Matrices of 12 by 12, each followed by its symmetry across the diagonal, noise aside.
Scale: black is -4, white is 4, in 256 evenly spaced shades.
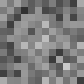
symmetric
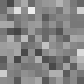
neither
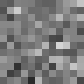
neither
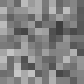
neither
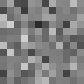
antisymmetric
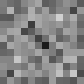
symmetric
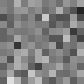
antisymmetric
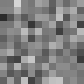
antisymmetric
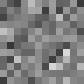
symmetric
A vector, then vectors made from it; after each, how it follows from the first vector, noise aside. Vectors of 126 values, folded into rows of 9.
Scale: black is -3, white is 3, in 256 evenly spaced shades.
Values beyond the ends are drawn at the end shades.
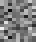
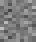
shrunk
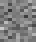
shrunk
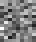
copied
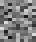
copied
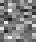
sign-scrambled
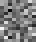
copied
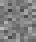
shrunk
